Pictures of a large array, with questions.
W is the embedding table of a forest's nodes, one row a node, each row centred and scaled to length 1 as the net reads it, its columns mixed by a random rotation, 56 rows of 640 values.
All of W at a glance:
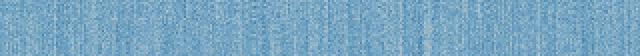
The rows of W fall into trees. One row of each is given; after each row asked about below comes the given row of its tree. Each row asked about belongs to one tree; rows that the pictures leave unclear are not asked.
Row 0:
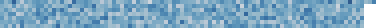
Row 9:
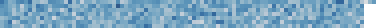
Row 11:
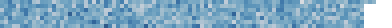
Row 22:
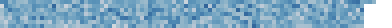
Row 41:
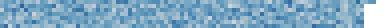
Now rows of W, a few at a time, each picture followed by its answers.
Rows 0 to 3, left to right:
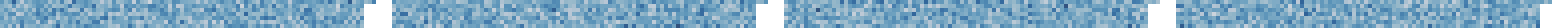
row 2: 22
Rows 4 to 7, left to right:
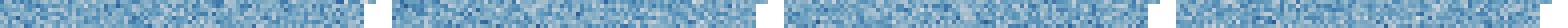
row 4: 9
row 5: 11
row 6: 0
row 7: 0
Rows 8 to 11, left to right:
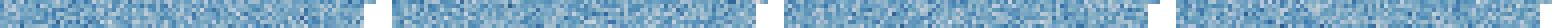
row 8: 0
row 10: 11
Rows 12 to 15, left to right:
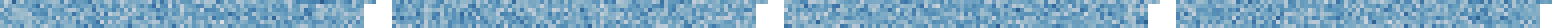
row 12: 0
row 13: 11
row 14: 41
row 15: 0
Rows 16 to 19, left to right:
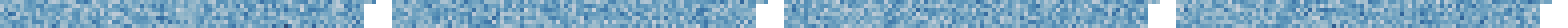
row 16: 0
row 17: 0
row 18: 22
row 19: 22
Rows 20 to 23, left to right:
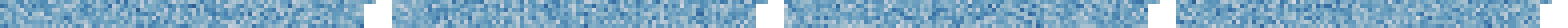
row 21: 0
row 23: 0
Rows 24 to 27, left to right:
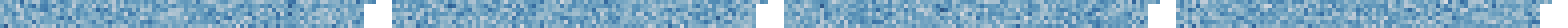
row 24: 41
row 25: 9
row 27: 41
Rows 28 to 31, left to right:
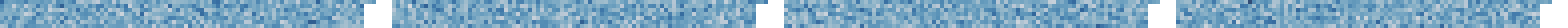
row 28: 9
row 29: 41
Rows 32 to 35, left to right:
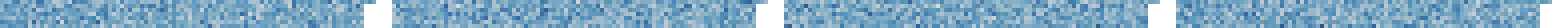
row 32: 0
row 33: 22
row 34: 41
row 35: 11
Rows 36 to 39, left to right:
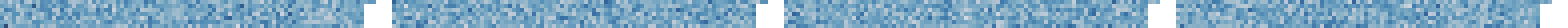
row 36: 41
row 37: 9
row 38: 0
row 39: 41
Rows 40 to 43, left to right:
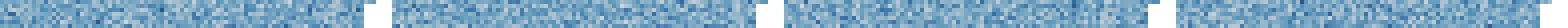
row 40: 0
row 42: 41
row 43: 41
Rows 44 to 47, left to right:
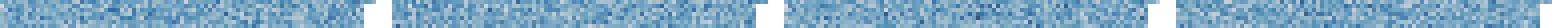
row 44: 22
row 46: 22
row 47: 41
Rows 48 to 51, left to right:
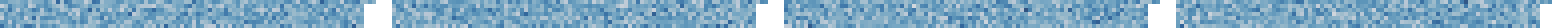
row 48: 22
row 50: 9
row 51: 41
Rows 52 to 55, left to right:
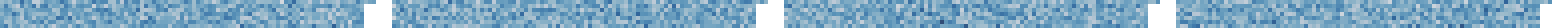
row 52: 41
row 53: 22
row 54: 41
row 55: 0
